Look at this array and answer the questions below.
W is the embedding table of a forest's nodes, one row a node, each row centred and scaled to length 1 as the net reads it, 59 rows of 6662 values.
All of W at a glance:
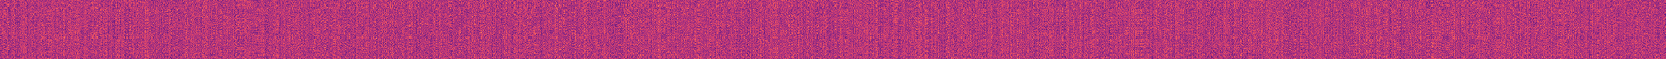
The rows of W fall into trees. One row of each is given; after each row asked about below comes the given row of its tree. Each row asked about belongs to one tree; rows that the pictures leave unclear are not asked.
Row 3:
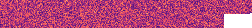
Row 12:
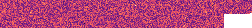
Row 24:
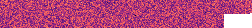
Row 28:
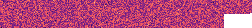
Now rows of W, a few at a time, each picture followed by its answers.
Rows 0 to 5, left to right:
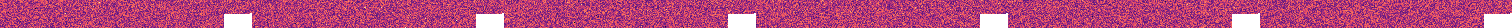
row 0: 12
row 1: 24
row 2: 3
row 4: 24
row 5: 24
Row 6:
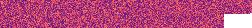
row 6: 24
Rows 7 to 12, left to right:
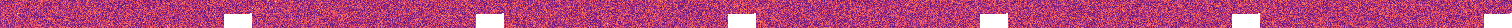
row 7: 3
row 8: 3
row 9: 28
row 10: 28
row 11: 28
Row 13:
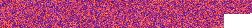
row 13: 28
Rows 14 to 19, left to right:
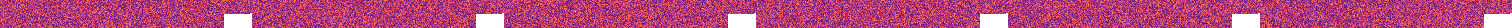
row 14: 3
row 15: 24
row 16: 12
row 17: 28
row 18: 24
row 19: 28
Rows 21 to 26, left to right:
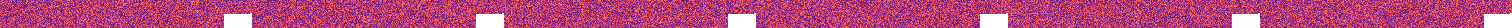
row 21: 24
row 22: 24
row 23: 28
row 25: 3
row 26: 24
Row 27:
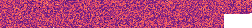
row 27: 12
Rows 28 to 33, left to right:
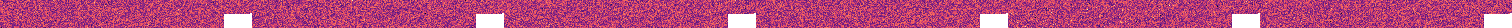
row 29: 24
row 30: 12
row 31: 28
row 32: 12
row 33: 12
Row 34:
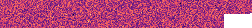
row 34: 3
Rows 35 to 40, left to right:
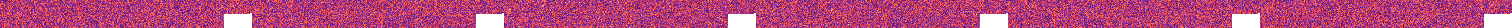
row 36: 3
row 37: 3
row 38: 3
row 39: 28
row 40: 28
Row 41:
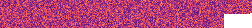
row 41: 28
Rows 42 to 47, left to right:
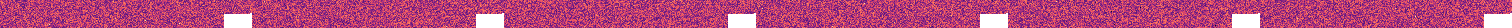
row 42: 24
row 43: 28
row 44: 12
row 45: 24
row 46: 28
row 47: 24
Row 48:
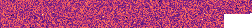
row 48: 3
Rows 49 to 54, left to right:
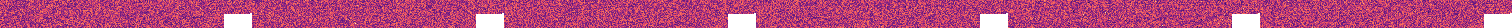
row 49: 24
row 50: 28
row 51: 28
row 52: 3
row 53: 12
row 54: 28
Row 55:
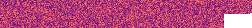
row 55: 28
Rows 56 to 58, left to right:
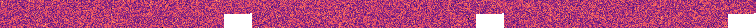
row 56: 24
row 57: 24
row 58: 28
